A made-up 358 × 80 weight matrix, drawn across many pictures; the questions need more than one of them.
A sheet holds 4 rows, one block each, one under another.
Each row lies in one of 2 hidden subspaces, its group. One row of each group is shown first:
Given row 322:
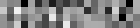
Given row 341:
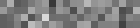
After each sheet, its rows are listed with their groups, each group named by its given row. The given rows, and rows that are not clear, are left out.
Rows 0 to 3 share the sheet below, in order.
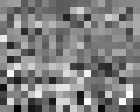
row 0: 322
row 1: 322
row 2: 322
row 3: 322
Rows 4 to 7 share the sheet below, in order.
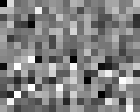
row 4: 322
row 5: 341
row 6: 341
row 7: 341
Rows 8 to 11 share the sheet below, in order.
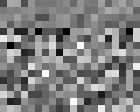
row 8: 322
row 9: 322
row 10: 341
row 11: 322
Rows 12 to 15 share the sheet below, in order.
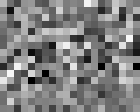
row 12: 341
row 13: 322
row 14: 341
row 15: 322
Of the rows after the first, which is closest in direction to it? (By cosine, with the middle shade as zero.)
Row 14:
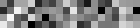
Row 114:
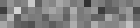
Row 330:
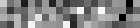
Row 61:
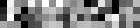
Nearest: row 114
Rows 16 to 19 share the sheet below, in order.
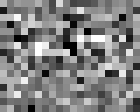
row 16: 322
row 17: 322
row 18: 341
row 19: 322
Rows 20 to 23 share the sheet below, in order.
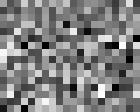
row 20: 322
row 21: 341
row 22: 322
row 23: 341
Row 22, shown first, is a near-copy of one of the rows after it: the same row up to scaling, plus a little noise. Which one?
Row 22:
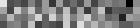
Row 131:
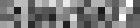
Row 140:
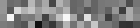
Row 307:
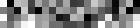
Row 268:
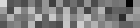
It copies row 268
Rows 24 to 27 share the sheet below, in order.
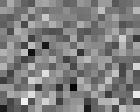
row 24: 341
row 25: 341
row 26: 341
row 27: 341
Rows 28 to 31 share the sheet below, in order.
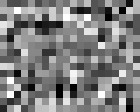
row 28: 322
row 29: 341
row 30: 322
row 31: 341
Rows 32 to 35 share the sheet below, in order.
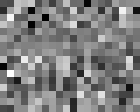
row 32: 341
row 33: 341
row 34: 322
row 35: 322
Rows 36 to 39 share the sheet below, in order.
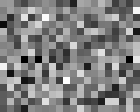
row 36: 341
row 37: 322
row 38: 322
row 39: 341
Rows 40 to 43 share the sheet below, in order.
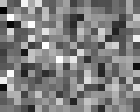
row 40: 322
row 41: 341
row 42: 341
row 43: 322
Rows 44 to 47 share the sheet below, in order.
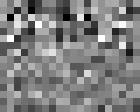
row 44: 322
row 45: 341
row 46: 322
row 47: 322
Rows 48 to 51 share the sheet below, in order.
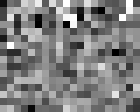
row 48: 322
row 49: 322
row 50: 322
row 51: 322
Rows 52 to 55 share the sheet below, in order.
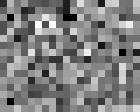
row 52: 322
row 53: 341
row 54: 341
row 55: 322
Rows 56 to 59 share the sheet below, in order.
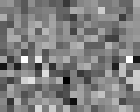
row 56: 322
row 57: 341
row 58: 322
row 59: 322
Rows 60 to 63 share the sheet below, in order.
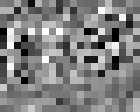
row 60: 341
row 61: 341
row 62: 341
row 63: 322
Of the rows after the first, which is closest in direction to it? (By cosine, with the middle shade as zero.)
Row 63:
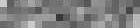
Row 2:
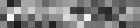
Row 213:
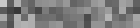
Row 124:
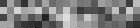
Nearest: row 213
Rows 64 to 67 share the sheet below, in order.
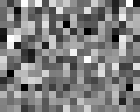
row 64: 322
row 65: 341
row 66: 341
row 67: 322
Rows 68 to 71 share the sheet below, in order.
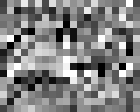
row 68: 322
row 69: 341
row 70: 322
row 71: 341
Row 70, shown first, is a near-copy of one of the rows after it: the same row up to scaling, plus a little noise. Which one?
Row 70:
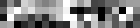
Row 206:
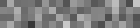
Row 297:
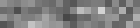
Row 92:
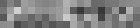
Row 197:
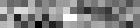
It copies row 92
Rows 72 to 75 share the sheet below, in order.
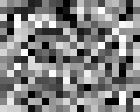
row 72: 322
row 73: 341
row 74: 322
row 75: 341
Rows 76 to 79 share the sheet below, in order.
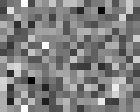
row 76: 322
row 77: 341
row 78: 322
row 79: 341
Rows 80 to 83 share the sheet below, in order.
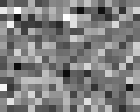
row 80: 322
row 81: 322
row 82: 322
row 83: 322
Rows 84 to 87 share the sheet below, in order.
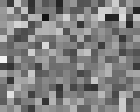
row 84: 341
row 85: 341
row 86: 322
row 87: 341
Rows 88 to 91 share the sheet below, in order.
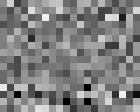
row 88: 341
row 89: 341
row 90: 322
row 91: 322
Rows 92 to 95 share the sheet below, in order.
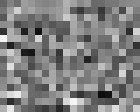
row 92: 322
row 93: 322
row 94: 341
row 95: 322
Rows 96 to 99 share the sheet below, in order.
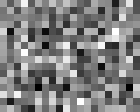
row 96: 322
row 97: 341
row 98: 322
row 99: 322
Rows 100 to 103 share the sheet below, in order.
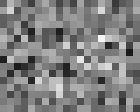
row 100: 341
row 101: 341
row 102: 322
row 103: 341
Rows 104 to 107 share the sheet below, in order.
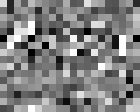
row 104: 322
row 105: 341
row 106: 341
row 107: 322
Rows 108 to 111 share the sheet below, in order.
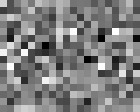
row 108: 322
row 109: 341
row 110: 341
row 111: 322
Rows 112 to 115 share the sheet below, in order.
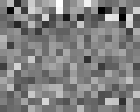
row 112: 341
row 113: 322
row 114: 341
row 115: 341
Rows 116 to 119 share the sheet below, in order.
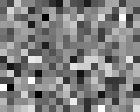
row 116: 341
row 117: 341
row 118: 322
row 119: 322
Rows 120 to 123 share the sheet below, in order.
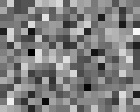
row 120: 341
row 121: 322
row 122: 322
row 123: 341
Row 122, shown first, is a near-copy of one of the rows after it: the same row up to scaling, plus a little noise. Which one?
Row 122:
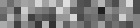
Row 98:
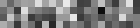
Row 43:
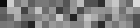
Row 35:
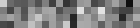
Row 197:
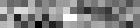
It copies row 98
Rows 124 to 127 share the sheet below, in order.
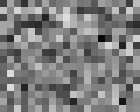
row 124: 322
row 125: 341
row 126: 322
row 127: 322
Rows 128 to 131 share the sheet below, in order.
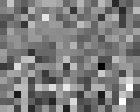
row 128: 341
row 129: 322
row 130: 341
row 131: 322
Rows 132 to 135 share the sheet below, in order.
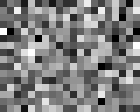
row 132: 322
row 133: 322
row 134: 341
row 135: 341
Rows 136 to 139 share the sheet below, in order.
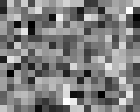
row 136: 322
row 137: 322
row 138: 322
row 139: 322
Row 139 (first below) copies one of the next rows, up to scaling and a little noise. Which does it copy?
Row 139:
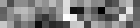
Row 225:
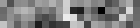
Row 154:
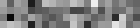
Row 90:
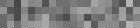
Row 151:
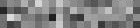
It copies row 225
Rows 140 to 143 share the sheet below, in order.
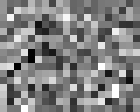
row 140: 322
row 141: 341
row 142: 341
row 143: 341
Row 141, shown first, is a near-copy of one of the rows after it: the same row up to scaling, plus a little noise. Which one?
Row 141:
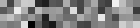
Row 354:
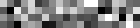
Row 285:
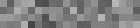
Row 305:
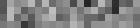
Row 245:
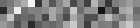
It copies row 285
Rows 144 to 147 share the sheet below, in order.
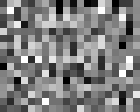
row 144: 341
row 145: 322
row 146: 322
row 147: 341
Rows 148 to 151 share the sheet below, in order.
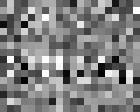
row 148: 341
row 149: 322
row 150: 341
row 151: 322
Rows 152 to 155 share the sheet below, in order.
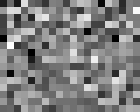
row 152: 322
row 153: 341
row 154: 322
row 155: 341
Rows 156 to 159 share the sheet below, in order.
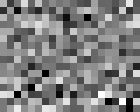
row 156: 322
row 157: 341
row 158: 341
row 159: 341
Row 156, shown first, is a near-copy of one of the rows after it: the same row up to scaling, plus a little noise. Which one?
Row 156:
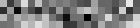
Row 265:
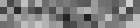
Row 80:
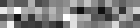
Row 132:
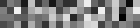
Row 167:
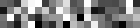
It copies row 265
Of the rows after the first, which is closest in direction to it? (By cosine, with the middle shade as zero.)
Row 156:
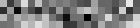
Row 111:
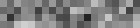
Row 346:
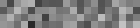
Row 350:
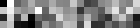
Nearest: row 111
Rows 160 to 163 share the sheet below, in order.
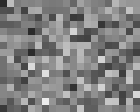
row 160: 322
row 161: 322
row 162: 341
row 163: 341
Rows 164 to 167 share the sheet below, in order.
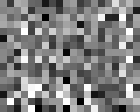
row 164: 341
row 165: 322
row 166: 322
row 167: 322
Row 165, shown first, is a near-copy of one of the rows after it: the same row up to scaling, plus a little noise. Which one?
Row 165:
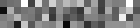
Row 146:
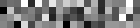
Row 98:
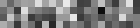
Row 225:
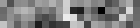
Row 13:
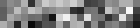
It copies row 146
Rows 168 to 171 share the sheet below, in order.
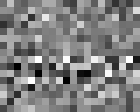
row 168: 341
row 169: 322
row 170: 322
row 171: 341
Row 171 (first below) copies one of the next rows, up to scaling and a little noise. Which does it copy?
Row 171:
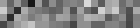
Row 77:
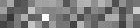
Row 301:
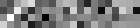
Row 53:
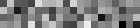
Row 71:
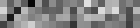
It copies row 71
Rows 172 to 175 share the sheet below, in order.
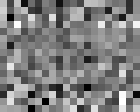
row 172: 322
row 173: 322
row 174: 341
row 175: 341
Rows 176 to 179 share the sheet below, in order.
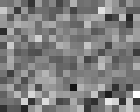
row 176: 341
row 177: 322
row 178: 341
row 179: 341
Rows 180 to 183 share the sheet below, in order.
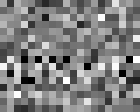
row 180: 341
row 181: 341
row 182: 322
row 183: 322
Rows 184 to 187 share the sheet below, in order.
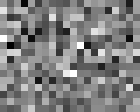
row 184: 322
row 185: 322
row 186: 322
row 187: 322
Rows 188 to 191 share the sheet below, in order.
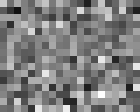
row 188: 322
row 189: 341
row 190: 341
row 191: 322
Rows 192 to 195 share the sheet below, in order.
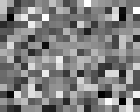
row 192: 341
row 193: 341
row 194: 341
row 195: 341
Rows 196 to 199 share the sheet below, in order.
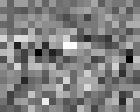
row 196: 322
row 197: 322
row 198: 322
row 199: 341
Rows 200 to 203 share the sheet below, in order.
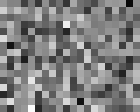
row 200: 322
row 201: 322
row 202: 322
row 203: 322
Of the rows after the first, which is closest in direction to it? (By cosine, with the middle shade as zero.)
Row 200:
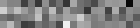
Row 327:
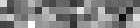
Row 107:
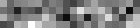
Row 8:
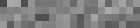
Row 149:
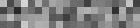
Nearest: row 8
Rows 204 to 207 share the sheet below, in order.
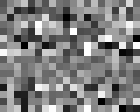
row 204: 322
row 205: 341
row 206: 322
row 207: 341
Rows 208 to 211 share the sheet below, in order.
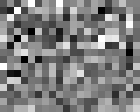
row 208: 341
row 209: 341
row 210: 322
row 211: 322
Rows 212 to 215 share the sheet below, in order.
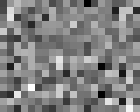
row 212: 341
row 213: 322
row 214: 341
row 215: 341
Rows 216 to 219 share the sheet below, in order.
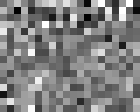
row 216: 322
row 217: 322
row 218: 322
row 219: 322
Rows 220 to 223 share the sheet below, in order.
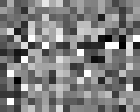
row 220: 341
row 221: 341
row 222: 322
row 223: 322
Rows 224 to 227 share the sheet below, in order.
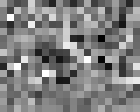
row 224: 322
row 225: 322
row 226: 322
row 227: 322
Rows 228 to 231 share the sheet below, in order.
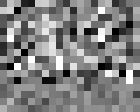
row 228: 341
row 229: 341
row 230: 341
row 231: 341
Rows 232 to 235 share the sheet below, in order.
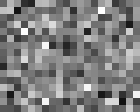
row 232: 341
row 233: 322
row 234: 322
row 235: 341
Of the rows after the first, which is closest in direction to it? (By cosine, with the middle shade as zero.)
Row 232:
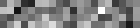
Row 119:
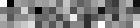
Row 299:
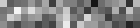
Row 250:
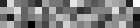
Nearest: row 250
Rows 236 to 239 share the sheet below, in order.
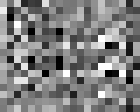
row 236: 322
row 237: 341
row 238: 341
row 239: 341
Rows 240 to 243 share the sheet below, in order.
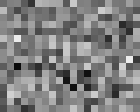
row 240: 341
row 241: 322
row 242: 322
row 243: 341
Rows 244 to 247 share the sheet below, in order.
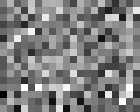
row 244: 341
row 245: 341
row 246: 341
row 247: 322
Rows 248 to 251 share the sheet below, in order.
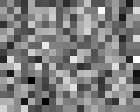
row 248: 322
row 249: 341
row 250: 322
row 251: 341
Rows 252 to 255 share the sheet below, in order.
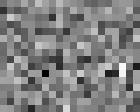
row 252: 322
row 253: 322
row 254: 341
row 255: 322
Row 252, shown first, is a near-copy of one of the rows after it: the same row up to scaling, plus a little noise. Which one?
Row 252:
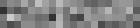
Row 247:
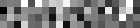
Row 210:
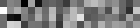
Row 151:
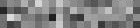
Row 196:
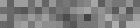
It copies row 151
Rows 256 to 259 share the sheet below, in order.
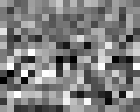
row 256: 341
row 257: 322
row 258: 341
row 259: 322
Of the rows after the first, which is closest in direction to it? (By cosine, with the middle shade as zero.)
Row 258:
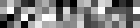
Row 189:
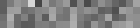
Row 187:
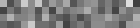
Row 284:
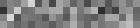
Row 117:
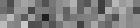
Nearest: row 189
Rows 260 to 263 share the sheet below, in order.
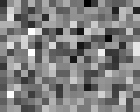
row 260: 341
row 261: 322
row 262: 341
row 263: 341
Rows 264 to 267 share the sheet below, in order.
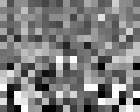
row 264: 341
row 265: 322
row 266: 341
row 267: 341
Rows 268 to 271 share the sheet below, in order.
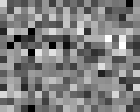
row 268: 322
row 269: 322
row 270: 341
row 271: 322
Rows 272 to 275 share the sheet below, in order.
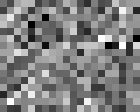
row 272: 341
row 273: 341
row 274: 341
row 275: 322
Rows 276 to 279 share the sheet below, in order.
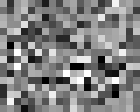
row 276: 341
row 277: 322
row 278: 322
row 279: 341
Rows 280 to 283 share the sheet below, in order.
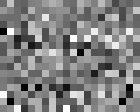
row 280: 341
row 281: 322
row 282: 341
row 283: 322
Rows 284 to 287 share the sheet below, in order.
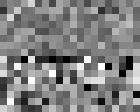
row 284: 341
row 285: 341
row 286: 322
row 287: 341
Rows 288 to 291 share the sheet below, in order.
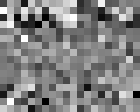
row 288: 322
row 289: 341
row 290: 322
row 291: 341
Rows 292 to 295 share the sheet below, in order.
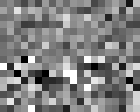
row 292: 322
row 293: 341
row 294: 322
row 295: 322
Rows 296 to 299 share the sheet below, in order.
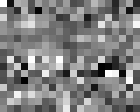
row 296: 322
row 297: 322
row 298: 341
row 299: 322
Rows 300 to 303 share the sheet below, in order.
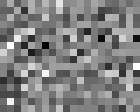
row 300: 341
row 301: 341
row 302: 341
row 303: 322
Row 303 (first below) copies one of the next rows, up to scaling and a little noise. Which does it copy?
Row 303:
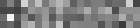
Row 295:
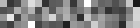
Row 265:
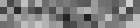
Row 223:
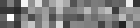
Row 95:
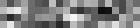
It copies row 223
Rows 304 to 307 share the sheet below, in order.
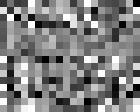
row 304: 322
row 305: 341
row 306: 341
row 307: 322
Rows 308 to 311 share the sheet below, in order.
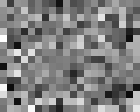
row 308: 341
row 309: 322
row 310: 322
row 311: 322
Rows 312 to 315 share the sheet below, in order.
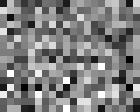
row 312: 322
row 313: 322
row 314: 322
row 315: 322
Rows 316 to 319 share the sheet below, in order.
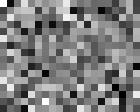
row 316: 322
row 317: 322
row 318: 341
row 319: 341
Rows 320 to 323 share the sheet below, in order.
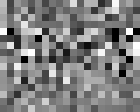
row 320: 341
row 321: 322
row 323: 341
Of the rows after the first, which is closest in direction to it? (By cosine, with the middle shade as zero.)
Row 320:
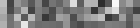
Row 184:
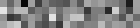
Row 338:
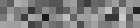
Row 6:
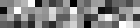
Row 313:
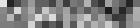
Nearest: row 338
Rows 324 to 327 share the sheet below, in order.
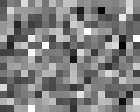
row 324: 322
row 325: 341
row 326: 341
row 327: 322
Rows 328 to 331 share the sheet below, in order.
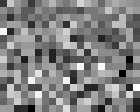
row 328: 322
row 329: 322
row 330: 322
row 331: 322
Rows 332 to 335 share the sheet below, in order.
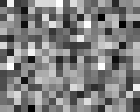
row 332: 341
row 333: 322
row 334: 341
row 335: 322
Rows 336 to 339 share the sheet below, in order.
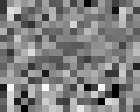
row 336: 341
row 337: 322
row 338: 341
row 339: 341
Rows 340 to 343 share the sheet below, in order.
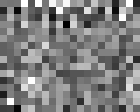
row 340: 322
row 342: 322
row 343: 322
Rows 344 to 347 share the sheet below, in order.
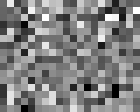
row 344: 341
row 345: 341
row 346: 341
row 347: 341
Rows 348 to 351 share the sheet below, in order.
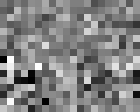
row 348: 322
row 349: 341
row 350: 322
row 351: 341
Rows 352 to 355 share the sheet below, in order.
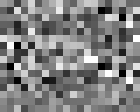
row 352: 341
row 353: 322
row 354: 341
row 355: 322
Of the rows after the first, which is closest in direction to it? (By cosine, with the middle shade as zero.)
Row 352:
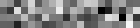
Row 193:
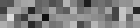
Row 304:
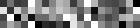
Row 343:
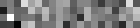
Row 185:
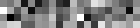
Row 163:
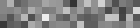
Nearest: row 163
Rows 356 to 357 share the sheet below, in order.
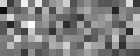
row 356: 322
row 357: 322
